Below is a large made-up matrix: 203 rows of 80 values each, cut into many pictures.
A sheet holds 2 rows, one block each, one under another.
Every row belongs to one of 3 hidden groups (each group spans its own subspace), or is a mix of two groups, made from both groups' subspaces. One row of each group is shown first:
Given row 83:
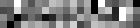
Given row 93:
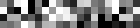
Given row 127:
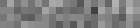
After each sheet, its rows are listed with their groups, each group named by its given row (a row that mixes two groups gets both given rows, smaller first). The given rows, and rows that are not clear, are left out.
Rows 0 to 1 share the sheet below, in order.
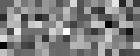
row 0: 93
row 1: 83
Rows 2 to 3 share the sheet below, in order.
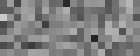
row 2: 83
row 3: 93 and 127
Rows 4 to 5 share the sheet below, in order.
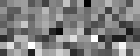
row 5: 127
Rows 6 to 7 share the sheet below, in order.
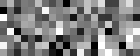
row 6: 83
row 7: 93 and 127
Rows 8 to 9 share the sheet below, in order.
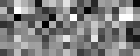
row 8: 83
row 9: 127
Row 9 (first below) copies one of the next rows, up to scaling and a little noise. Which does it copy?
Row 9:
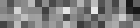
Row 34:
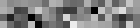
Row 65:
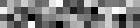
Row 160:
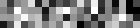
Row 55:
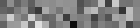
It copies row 160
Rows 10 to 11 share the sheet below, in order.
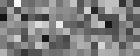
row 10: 83 and 93
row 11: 83 and 93
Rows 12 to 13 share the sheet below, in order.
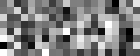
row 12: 93
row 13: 83
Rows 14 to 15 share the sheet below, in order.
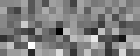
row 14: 93
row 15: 127
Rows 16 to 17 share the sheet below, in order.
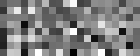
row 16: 93
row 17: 93
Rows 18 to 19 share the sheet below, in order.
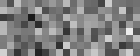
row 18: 83 and 127
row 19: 93 and 127
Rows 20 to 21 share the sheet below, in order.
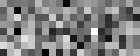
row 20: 83 and 93
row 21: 83
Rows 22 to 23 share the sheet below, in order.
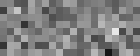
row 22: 93
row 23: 93
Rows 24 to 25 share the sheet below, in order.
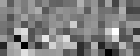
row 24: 127
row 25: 93
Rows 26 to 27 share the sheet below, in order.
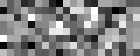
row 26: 127
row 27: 83 and 127
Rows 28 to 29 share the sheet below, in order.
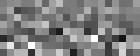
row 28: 83 and 127
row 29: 127
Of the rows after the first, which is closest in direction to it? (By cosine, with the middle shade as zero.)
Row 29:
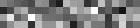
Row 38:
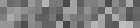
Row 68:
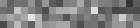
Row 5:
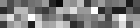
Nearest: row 5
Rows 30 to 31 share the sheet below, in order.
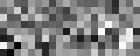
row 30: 93
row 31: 83
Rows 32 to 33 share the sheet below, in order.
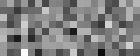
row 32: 83 and 93
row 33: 93
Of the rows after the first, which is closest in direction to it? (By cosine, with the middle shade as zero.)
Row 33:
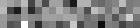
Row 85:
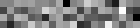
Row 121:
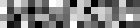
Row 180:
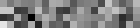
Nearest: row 121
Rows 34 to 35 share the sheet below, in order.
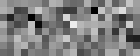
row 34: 127
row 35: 127
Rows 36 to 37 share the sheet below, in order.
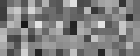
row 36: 93
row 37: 93
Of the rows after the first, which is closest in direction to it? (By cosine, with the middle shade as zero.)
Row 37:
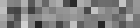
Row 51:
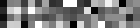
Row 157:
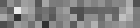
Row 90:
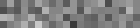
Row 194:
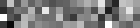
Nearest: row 194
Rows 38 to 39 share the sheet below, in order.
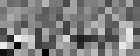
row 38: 93
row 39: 83
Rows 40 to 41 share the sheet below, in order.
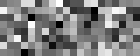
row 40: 127
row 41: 93
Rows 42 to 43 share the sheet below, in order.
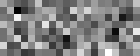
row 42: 83
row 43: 93
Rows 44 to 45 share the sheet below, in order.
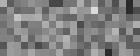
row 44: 83 and 127
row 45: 93
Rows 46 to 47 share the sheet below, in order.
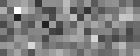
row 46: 83
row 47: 127
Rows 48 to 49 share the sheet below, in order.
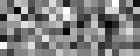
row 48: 93
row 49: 83
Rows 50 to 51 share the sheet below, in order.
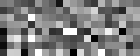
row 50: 127
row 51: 93
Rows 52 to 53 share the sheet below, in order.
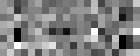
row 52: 83
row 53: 83
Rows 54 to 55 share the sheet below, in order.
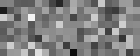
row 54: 83 and 127
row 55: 127
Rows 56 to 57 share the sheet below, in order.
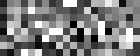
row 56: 93
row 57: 83 and 127
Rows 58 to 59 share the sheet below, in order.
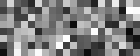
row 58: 127
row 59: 93 and 127
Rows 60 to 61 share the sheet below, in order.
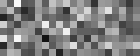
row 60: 83
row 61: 83
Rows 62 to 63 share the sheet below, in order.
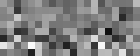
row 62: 83
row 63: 93 and 127
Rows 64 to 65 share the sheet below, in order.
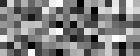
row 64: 127
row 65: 127
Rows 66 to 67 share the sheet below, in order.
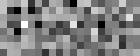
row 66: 93
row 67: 83
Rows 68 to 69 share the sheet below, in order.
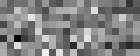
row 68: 127
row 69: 83
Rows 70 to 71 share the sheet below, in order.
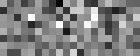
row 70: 127
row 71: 83 and 93
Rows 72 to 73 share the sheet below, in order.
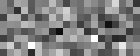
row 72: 93
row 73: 127
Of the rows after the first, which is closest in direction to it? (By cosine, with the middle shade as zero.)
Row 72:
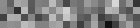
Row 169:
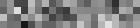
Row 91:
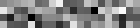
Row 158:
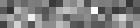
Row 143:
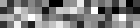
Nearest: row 91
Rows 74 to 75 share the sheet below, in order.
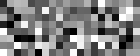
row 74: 83 and 93
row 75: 83 and 93
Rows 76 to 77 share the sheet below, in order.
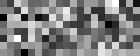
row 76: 93
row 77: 93
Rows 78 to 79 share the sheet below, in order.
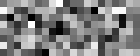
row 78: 127
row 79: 83 and 127
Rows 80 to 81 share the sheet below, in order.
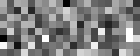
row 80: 93
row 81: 83 and 127
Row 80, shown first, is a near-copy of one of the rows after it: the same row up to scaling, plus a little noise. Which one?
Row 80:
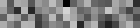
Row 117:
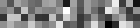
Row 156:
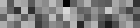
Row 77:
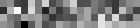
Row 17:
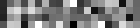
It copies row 156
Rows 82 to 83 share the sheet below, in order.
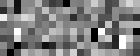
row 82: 83
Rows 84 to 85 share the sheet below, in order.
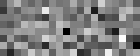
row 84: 83 and 93
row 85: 83 and 127
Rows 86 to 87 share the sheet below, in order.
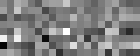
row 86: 83
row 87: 83
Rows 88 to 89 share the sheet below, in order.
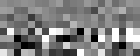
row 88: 127
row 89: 127
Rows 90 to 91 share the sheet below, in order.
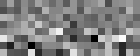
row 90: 83 and 127
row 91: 127
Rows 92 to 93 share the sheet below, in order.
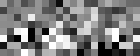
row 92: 127
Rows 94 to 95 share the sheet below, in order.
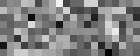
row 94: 127
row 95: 93
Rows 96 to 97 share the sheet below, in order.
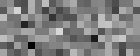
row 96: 93
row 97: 127
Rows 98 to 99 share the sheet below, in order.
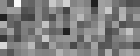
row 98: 83
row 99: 83
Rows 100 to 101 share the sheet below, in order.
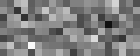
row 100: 93
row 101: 127
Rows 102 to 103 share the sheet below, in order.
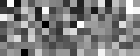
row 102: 83 and 127
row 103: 93
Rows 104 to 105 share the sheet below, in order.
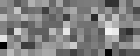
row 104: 93 and 127
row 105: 83 and 93
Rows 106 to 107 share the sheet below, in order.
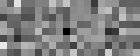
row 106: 83
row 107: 83 and 93
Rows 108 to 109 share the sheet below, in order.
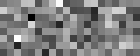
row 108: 127
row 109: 83
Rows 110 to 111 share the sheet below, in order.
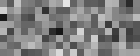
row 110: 83
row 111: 127
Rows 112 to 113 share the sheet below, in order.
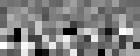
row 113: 83 and 93
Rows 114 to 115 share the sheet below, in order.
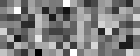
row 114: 83 and 93
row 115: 83 and 127
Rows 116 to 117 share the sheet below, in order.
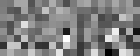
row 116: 83 and 93
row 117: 93
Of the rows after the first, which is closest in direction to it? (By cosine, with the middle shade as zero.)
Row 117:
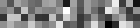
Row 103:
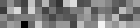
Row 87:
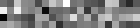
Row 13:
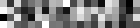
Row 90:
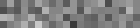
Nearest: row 90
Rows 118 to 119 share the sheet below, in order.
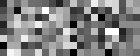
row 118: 83 and 93
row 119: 83 and 93
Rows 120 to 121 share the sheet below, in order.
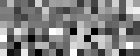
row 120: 127
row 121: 83 and 93
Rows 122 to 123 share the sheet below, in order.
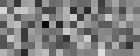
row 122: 83
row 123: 83 and 93
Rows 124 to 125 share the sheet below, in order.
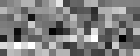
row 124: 127
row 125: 83 and 127
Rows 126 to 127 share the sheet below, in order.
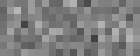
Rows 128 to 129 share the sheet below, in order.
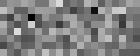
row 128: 127
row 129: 83
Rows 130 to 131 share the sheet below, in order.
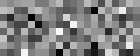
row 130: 127
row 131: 93 and 127
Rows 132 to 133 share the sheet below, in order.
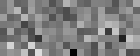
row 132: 93
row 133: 127
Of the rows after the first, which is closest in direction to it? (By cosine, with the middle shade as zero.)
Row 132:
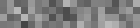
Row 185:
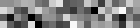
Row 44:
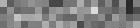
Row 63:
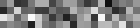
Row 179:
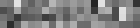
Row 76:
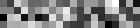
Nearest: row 63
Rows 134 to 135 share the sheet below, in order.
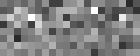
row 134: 127
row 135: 83
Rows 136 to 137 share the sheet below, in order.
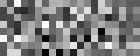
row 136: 83
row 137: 83
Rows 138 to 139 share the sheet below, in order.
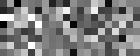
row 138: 83 and 127
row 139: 127
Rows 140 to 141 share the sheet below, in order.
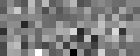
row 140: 93
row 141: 93 and 127
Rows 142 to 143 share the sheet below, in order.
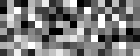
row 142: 93 and 127
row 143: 127
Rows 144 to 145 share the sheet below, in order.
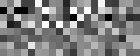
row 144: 83
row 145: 127
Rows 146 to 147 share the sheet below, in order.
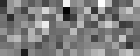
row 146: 83 and 93
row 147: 93 and 127
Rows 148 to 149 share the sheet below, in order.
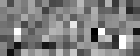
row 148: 127
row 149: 83
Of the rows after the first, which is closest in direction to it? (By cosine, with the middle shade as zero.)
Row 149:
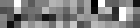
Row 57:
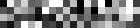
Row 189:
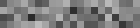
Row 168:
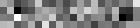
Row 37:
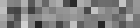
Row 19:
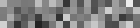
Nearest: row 57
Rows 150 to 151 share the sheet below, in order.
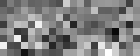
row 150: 93 and 127
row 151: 93
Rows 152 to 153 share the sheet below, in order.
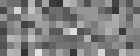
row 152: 93 and 127
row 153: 93
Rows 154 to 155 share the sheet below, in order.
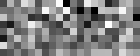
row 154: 83 and 127
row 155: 83 and 93
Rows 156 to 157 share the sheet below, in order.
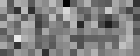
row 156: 93
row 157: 83
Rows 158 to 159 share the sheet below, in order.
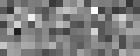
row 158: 127
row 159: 83
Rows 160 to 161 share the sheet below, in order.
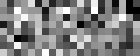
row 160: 127
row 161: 83
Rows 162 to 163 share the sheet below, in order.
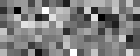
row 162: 83 and 93
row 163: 93 and 127
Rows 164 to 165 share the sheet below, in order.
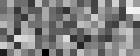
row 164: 127
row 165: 83
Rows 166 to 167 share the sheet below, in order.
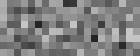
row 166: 93
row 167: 127
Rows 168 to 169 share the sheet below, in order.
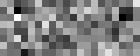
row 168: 83
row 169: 93
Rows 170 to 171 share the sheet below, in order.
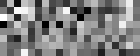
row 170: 83
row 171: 93
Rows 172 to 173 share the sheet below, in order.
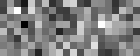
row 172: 93
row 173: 93 and 127
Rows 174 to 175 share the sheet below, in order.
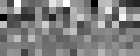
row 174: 83
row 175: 93
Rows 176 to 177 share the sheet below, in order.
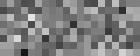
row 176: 127
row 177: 93
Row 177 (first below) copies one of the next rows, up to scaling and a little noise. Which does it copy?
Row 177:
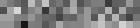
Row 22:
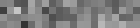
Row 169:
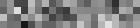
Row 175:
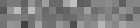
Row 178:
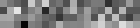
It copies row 178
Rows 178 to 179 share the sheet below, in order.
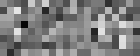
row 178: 93
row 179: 83
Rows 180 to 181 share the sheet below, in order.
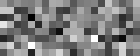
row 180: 83 and 127
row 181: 127
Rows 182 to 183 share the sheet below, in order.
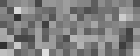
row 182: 83
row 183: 83
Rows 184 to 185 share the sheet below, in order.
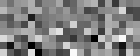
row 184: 127
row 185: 127
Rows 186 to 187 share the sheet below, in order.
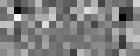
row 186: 83
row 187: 83 and 127
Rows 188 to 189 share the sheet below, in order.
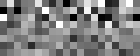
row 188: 83
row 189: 93 and 127
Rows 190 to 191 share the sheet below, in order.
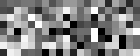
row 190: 127
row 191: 83
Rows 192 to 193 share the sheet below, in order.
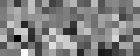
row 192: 83 and 93
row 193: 93
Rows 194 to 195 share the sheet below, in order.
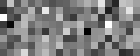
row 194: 83 and 93
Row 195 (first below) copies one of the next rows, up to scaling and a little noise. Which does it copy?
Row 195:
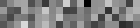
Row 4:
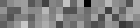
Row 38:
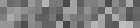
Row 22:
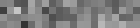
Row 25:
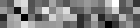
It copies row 4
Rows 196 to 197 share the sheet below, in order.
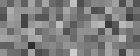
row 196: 93
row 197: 127
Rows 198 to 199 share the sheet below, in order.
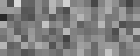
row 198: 83
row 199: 93
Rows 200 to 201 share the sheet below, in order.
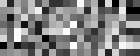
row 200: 127
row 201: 83
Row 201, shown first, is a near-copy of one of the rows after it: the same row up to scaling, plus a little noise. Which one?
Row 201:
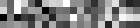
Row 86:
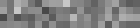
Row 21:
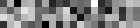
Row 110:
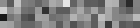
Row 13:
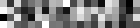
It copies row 86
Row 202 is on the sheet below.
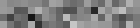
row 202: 127
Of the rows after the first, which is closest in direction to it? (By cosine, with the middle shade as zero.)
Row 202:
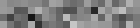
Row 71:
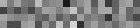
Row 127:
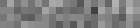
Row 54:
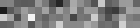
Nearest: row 127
